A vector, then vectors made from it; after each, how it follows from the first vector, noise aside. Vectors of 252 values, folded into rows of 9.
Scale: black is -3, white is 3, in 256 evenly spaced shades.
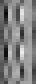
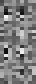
sign-scrambled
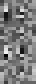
sign-scrambled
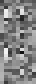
sign-scrambled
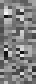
sign-scrambled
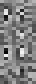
sign-scrambled
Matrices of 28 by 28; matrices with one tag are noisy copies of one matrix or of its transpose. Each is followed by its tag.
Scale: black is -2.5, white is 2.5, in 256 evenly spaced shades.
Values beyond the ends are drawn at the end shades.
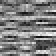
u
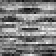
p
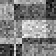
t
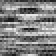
p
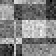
t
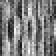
p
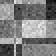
t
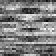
p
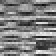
u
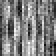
p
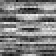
p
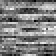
p
